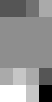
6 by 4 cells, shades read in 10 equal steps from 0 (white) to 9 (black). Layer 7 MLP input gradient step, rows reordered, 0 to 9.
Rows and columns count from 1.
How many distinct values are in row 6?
3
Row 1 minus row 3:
2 2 1 -1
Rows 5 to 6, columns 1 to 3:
3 2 3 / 0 0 2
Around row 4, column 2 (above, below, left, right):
4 2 4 4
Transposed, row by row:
6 4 4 4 3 0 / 6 4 4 4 2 0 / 5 4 4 4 3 2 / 3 4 4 4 6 9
